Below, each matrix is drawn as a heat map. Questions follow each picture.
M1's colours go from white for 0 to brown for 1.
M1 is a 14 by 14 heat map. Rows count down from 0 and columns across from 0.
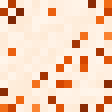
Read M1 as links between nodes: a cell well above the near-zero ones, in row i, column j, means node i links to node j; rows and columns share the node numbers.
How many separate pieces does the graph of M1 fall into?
3
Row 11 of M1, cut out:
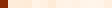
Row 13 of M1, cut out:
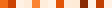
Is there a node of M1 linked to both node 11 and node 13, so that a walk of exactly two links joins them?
yes
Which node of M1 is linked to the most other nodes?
node 13
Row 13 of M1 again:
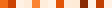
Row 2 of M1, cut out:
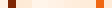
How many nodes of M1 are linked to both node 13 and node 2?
2
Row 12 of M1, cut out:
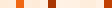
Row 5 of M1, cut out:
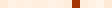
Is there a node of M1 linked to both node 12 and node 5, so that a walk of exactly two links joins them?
no
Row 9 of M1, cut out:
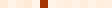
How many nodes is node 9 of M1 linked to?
1
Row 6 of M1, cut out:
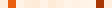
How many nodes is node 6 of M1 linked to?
2
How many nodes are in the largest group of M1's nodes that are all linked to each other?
3
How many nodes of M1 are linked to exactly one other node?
3
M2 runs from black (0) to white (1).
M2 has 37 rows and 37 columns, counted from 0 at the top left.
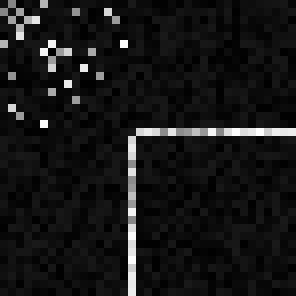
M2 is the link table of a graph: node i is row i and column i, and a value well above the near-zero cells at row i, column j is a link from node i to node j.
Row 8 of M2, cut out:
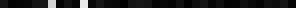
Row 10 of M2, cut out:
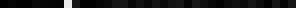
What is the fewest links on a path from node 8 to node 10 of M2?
1
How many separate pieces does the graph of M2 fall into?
2
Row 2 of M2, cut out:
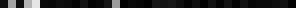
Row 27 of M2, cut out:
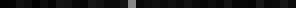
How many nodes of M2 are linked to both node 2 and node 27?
0
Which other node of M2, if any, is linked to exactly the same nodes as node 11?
node 7
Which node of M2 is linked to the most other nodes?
node 16
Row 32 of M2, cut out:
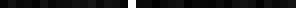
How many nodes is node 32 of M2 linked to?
1
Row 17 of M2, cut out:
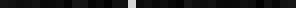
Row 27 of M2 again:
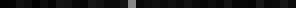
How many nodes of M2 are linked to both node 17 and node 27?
1
